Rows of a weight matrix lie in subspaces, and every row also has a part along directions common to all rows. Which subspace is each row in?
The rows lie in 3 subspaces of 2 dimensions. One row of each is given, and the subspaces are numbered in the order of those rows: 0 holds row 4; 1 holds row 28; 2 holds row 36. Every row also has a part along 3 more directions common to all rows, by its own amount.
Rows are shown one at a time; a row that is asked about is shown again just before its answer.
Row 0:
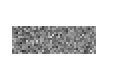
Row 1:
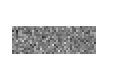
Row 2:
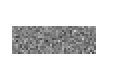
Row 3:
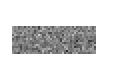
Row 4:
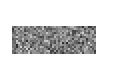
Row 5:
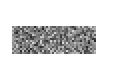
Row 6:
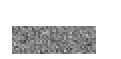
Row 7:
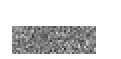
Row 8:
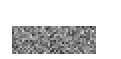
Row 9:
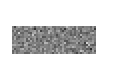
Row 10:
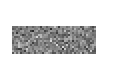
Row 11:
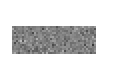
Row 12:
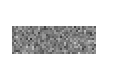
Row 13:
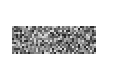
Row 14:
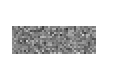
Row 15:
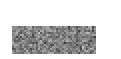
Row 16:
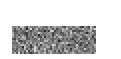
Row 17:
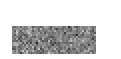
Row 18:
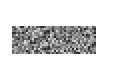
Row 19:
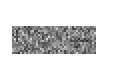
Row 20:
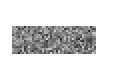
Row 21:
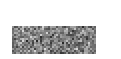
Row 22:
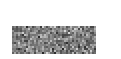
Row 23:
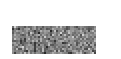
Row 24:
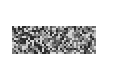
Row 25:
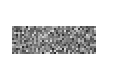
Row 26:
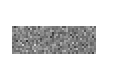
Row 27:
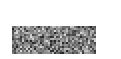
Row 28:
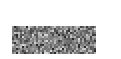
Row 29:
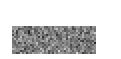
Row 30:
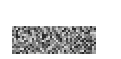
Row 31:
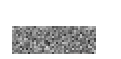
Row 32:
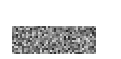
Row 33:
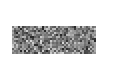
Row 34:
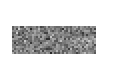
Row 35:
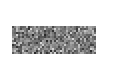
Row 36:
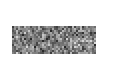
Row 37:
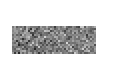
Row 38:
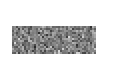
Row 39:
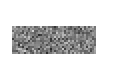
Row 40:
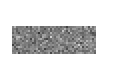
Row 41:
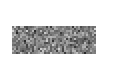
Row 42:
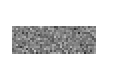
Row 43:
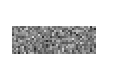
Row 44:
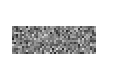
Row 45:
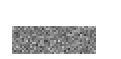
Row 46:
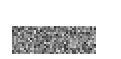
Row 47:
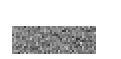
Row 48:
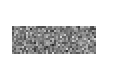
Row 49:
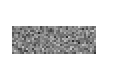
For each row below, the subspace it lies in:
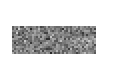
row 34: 2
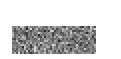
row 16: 2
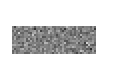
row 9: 2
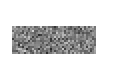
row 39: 1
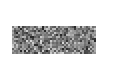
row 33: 0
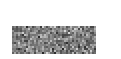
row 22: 1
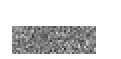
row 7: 1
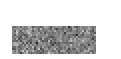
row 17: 2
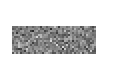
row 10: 1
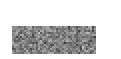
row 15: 2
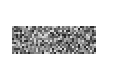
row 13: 1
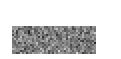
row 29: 2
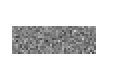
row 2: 0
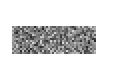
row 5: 0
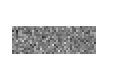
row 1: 2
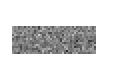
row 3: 2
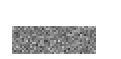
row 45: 0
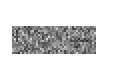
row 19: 2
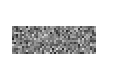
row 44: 1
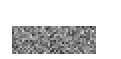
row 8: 0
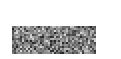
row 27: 0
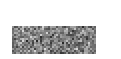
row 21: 0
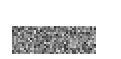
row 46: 2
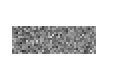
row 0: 0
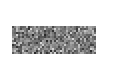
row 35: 1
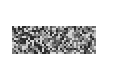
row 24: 0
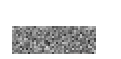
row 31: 0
